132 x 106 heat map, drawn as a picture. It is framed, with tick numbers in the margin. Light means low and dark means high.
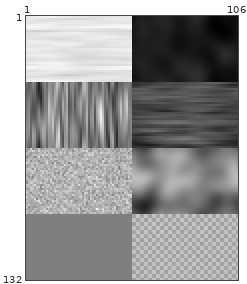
The table splits into 4 rows of 2 panels. Panel 1,1: very low, streaked across, faint in contrast. Panel 1,2: very high, smooth, faint in contrast. Panel 2,1: middling, streaked downward, strong in contrast. Panel 2,2: high, streaked across. Panel 3,1: low, fine-grained. Panel 3,2: middling, smooth, strong in contrast. Panel 4,1: middling, flat. Panel 4,2: low, checkered.
